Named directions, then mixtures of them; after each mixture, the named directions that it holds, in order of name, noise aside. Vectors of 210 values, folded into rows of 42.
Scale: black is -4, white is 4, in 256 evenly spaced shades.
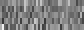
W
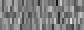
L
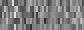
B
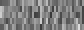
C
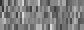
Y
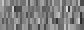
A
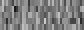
A, B, L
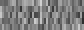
C, W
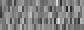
A, C, L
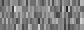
A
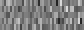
A, L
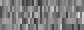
C, L, W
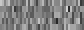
A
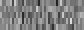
L, Y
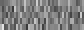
A, W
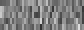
C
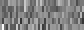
W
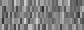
B, W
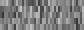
B, C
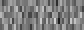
B, C, L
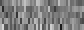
W, Y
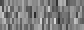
C, L, Y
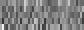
W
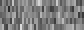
L, W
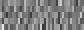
L, W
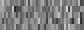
A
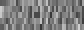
C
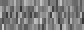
C, L, W
